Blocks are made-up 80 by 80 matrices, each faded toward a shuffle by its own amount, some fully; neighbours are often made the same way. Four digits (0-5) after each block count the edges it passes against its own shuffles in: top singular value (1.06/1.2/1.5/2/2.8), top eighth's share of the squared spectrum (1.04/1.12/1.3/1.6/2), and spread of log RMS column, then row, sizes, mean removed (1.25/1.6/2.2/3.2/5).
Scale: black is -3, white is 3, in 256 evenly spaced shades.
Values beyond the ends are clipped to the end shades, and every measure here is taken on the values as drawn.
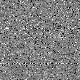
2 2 0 2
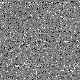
1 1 0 1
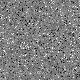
0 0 0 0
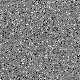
0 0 0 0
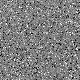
0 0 0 1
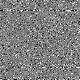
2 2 0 2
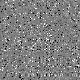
4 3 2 1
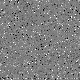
2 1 0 0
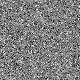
0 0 0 0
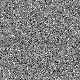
0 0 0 0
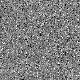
0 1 1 0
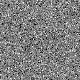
0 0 1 0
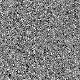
0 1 2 0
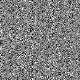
1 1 3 0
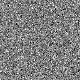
0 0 2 0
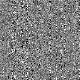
1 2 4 0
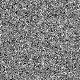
0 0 1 0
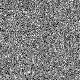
0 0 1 0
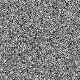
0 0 1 0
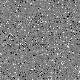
2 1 0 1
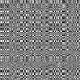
5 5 4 4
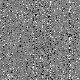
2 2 2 0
